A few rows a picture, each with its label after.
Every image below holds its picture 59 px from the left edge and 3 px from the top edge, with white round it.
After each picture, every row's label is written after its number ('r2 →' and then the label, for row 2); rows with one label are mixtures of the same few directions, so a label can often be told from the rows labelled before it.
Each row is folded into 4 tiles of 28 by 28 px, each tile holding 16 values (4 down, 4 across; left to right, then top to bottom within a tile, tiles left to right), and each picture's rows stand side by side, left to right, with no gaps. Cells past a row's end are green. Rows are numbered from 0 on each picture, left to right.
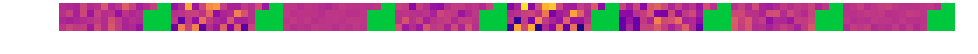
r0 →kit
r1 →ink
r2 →ink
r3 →ink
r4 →ink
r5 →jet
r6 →jet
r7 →ink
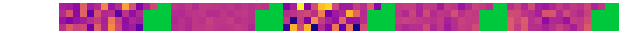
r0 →kit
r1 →jet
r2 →ink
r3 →kit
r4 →jet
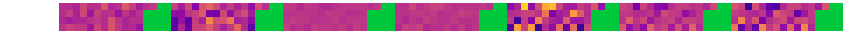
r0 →kit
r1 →jet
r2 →ink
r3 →ink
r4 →ink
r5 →ink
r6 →ink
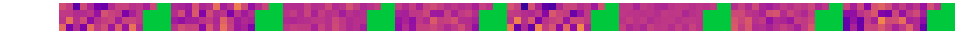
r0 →ink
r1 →kit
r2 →kit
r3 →jet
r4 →ink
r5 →ink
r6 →jet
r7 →jet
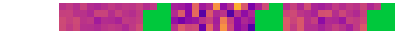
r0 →jet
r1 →kit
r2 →jet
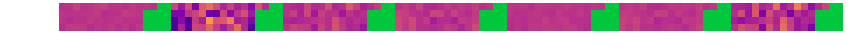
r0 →ink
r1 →jet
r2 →kit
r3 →jet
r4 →jet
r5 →jet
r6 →kit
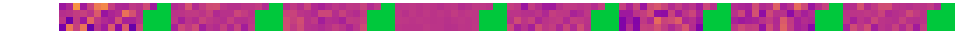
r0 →ink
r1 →ink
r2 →jet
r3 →kit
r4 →ink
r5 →jet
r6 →kit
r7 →ink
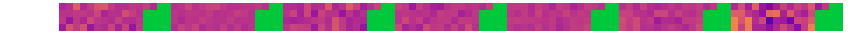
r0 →ink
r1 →ink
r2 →kit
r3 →ink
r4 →kit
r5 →jet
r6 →jet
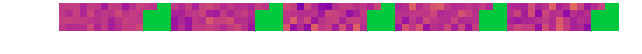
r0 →kit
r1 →jet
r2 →ink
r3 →ink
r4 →kit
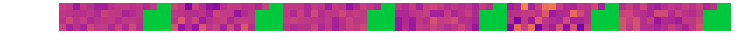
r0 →ink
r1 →ink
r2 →kit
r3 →jet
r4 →ink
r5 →jet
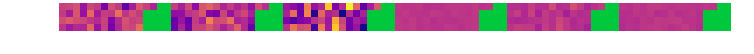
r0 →kit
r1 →jet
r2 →kit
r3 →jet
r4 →kit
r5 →jet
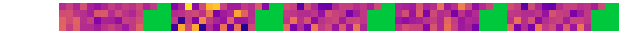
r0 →jet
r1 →ink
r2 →ink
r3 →kit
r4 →ink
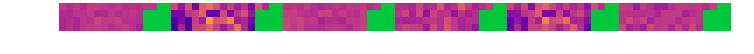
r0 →jet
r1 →jet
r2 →jet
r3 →kit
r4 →jet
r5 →ink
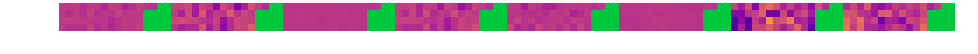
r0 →kit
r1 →kit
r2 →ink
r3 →kit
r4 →ink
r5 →jet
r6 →jet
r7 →jet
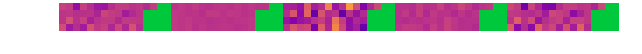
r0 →ink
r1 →jet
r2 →kit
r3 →kit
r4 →ink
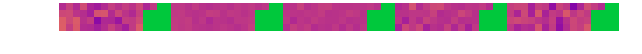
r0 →jet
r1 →jet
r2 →ink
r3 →ink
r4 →kit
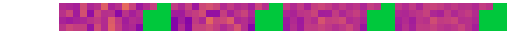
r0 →kit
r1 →jet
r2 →jet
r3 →jet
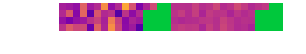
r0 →kit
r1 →kit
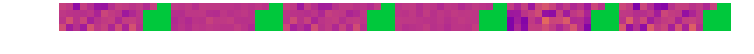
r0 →ink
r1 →jet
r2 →ink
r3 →kit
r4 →jet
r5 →ink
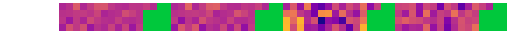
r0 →ink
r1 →ink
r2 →jet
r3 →kit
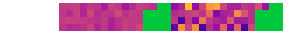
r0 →kit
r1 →ink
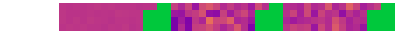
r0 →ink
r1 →jet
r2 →kit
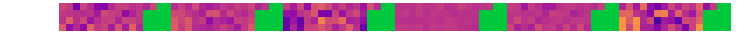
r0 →ink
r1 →jet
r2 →jet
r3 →kit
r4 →ink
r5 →jet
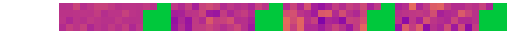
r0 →ink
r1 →jet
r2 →jet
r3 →ink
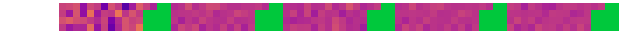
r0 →kit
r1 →ink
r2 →kit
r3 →ink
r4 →ink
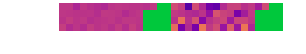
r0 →ink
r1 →ink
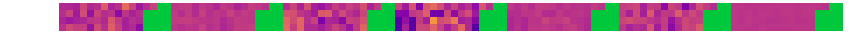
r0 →kit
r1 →kit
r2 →jet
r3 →jet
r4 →jet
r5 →kit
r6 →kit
